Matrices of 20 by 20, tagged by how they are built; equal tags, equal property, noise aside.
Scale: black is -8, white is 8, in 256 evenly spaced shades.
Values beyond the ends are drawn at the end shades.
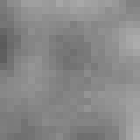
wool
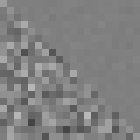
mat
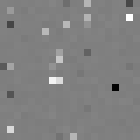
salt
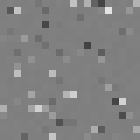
salt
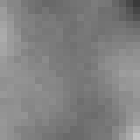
wool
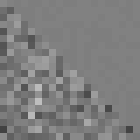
mat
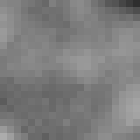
wool
